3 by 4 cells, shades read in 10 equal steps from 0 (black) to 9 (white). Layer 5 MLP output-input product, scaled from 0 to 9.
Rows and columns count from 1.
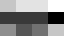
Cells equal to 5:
1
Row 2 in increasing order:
0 2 2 2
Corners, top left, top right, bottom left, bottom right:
7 9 5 7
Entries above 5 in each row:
4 0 1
